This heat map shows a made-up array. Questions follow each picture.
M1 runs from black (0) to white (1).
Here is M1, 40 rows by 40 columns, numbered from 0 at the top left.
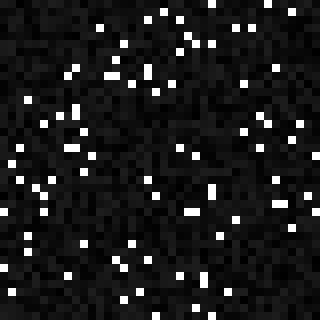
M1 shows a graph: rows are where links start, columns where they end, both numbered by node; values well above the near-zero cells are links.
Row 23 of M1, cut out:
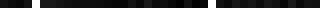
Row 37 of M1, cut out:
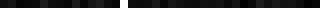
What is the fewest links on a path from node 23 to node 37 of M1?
4
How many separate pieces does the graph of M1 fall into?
5
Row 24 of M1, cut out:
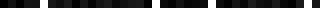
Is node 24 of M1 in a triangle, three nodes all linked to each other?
yes
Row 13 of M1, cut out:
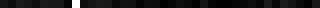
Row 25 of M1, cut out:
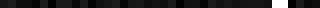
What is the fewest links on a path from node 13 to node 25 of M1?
4
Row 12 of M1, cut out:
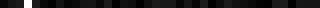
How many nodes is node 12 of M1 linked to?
1
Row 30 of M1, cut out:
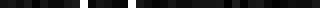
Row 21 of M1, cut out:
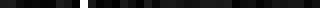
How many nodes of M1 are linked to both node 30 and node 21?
1
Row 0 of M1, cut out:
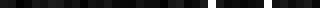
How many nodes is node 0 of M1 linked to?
2
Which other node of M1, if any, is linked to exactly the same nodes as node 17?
node 28
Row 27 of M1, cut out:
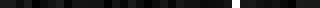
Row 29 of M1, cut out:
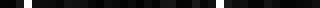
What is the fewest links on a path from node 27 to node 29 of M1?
1
